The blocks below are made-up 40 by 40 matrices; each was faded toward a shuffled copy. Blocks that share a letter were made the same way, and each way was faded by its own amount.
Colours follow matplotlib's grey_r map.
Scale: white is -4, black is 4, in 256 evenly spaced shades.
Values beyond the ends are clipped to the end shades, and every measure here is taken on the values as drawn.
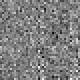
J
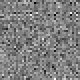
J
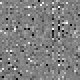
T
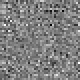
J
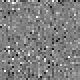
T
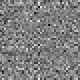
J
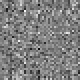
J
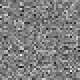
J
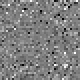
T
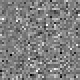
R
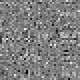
R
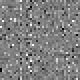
T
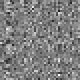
J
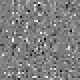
T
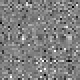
R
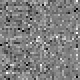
T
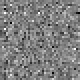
T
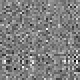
J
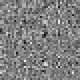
J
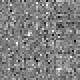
R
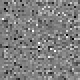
R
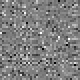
R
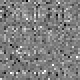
R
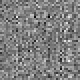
J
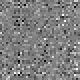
R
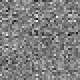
J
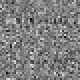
J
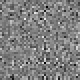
J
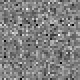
J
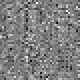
R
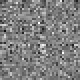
J
